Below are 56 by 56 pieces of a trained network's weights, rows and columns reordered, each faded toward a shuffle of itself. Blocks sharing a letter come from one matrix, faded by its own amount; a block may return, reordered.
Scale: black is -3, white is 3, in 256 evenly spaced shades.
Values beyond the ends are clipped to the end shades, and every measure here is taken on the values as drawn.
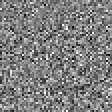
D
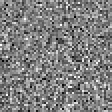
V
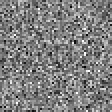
V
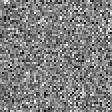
V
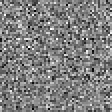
V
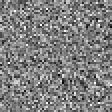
V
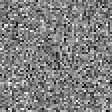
V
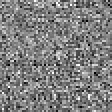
D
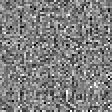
V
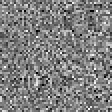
D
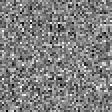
V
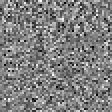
D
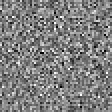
D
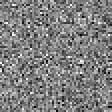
D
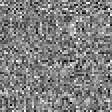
D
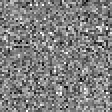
V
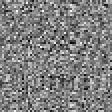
D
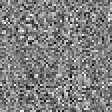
D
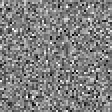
V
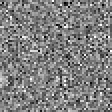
D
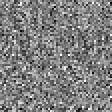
D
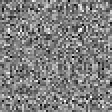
D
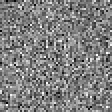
V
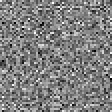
D
